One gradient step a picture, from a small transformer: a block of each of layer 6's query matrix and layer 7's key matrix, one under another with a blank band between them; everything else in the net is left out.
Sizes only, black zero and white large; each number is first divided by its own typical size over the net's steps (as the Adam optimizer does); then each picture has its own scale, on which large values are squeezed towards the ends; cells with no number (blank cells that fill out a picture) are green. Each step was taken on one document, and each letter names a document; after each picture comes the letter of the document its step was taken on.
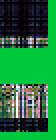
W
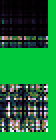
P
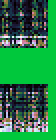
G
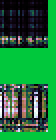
W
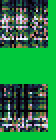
G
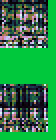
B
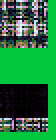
B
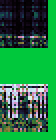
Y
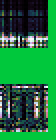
W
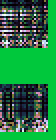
G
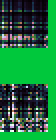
P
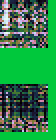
B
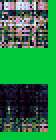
B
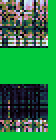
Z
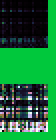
P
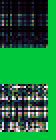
P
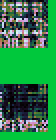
B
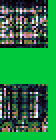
G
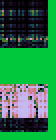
W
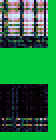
Z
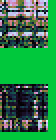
Z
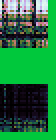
Z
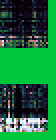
Y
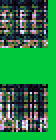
G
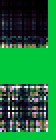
P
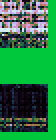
Z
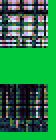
Z
